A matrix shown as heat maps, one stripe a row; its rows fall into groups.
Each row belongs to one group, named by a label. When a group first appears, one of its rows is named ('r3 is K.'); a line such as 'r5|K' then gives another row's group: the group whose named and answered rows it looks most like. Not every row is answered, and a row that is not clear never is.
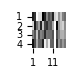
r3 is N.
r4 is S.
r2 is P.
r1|N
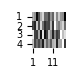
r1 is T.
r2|N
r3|P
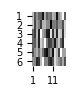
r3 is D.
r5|N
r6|T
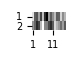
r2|T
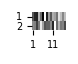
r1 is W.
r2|T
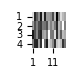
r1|P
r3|S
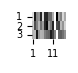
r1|P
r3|T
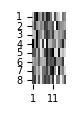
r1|W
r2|P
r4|W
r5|N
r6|D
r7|N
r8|N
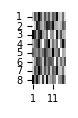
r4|D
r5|N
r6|T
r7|D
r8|W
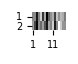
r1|W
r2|W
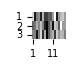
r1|P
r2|N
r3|W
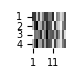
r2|W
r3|P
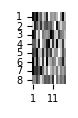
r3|N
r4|D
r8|T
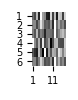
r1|D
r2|T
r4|P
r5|W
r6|T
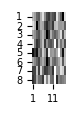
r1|D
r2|T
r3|D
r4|T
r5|W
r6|D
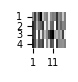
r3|N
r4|S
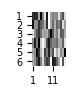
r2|S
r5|T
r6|D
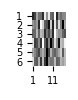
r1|S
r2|D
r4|P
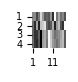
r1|T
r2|D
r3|S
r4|S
